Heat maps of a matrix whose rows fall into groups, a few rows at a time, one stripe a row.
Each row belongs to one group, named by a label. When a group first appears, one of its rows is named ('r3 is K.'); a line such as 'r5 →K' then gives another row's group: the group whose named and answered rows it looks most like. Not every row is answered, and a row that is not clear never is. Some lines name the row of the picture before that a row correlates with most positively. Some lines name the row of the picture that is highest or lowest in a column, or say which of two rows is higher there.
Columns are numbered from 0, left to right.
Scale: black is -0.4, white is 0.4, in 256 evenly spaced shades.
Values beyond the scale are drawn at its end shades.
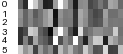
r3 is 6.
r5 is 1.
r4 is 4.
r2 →1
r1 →1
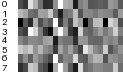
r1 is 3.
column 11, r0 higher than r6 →No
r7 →6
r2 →4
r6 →4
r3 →6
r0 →6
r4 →1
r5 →1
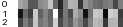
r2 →4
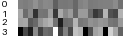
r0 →1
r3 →4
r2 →3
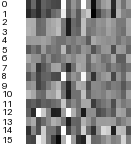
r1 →4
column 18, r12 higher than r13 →Yes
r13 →3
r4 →1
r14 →4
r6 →1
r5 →4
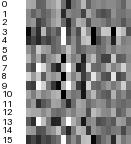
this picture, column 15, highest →3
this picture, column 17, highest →8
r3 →4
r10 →1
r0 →3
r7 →6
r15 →4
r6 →1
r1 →1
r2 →3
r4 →4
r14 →3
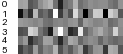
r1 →4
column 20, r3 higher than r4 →Yes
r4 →3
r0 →3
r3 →6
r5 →4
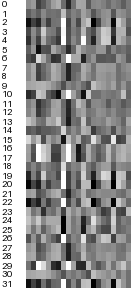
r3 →4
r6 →6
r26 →4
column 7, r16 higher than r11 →Yes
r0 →3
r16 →6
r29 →6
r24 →1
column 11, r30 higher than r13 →No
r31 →4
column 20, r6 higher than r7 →No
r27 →3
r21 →3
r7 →3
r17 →6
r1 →4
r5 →3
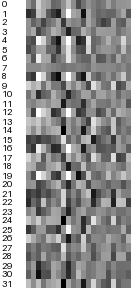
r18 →3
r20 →3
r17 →1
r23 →3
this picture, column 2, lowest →30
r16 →6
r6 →6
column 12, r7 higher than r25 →No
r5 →6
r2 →1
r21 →4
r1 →6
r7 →1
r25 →6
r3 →3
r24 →1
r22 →4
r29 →3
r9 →1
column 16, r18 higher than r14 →Yes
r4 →6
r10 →3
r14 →1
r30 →3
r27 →4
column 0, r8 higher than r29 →No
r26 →3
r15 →4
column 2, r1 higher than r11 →Yes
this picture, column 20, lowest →22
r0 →6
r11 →1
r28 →4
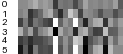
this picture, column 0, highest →3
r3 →1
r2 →4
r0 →1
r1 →3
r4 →4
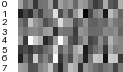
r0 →1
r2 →6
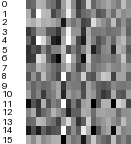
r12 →3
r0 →6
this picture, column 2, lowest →14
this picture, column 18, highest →11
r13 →6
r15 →1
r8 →4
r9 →1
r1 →6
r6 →6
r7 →6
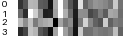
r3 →6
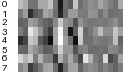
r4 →6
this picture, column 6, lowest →4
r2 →6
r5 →6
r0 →3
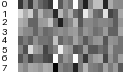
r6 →4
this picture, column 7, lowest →7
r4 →4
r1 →1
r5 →6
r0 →4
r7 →1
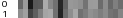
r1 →3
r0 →3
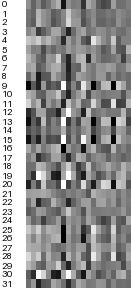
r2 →6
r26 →1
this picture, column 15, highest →20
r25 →1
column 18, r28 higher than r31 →No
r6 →3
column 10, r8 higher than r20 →Yes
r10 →3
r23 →6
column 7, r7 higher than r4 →Yes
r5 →1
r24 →1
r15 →4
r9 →4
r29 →3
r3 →3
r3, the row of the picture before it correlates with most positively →1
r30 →6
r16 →1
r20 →4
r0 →1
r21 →1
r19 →6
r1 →6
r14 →4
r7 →3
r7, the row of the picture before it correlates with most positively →1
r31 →3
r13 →4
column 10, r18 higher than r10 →No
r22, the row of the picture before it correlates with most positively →0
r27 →1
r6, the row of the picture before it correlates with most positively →1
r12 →6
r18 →6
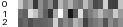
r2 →4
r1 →6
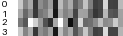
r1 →1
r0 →1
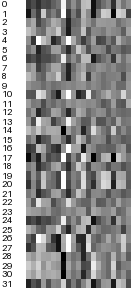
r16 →6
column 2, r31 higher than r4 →No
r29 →1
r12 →3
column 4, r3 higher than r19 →Yes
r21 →3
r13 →6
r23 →1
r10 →6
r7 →3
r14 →1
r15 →3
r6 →4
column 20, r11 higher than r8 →Yes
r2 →3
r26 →6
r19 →4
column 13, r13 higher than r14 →No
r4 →6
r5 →3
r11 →1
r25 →3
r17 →4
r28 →1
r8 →3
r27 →6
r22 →6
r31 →4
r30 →1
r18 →3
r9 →1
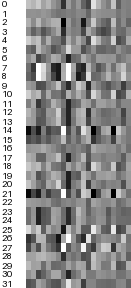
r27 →4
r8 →6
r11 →3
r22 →1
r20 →3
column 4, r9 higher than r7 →No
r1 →1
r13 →3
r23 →3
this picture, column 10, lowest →8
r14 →4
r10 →1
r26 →6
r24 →3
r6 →3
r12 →3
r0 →1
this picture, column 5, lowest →7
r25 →1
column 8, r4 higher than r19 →Yes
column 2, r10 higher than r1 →Yes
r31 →6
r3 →1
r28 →1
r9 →3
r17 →3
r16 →1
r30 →3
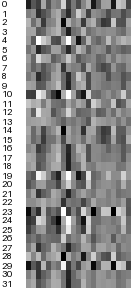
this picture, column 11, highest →23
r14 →1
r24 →6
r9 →3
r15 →1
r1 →3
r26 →4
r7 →1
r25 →6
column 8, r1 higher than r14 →No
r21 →3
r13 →1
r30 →3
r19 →6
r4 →6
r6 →6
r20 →6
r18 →3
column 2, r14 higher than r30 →Yes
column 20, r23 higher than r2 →No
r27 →3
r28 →1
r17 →3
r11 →1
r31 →3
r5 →3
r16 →3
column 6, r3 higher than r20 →Yes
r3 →3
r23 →4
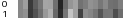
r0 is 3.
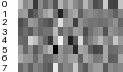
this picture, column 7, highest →7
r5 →1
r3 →4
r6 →1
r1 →3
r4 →6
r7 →4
